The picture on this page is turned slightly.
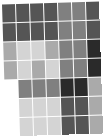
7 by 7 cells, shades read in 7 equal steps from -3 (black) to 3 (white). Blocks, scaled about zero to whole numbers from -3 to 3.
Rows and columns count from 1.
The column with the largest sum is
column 1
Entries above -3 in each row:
7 7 7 7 7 7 7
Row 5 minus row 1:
4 1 1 1 -2 -2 2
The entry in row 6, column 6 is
-1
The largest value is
3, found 3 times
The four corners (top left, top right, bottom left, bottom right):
-1 -1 3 1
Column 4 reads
-1 -1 1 2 0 2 2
